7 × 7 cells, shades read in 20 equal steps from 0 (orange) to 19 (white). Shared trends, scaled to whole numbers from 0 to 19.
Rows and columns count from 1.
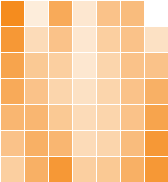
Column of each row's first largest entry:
7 4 4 4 4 4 1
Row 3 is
4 10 11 15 12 9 9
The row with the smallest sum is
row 7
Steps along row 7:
down down up down down down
